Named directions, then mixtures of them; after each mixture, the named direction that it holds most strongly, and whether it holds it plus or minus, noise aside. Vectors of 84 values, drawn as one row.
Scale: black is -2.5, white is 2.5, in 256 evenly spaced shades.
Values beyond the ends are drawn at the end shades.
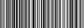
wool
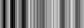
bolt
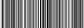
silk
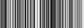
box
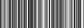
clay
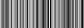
clay, minus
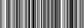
wool, plus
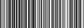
wool, plus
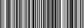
wool, plus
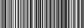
wool, minus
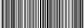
silk, plus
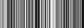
box, minus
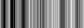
bolt, plus
